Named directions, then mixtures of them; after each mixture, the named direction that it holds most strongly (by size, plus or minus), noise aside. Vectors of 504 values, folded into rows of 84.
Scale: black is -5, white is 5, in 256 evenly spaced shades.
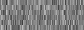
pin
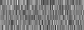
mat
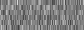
pin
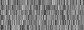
pin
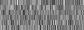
mat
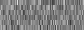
mat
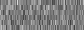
pin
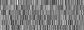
pin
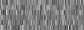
pin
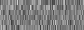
mat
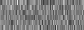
mat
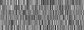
mat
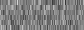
pin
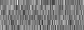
mat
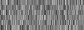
pin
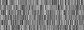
pin
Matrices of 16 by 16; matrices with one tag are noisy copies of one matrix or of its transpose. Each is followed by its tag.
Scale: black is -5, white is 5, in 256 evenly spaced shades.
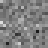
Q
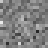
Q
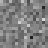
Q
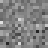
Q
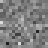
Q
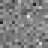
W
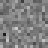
W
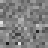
Q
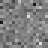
W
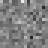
Q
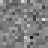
Q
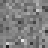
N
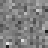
N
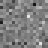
W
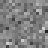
N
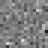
N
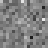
Q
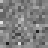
Q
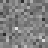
W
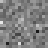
Q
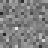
W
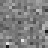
N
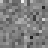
Q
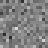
W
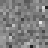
N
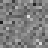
W
